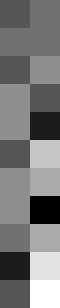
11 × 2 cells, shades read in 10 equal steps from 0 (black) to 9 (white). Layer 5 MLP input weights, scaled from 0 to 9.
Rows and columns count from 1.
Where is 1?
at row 5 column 2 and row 10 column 1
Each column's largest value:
5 9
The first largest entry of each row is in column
2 1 2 1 1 2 2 1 2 2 2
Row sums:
7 8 8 8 6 10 11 5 10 9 12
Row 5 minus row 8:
0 1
